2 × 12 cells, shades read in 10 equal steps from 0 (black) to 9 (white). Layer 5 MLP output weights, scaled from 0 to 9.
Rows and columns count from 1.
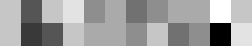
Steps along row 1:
down up up down up down up up same up down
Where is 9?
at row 1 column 11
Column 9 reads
6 4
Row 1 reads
7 3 7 8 5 6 4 5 6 6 9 7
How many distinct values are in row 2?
8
